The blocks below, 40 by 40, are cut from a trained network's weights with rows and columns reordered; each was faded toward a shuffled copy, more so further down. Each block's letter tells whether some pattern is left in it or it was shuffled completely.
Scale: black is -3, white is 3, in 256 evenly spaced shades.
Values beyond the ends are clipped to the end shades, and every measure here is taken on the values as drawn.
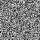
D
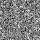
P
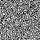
P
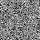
D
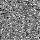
P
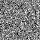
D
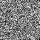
P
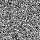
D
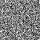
P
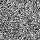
P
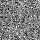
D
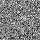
P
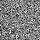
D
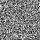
P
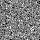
P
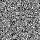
D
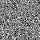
D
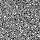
P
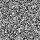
P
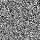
P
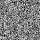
D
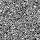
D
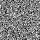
P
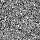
P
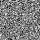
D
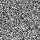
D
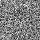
P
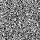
D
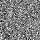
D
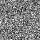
P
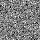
P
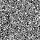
D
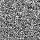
P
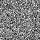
P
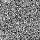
P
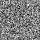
P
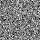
P
